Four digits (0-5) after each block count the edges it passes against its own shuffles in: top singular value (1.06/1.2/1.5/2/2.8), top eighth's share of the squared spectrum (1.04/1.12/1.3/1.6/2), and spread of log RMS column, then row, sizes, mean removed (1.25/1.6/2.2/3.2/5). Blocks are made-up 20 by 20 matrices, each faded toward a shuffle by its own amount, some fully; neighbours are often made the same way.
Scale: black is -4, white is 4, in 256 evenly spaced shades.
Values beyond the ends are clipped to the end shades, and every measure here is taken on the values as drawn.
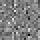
2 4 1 0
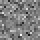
0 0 0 0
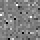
0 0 0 0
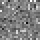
1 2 0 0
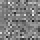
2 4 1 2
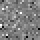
0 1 0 0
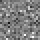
1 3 0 0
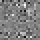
3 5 1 2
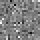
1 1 0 0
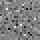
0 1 0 0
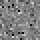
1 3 0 0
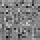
2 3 1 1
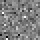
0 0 0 0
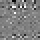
3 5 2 2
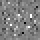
0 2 0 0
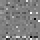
3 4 0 1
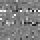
2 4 0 2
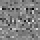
2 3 0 2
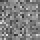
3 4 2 2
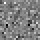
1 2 0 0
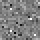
0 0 0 0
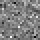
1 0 0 0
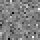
0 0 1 0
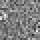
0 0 0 0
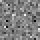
1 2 0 0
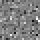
1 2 1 0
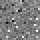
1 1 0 0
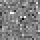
1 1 0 0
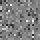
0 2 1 0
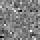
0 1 0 0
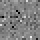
2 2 0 1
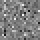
1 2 1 0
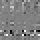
3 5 1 2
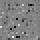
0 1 0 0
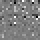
2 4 1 2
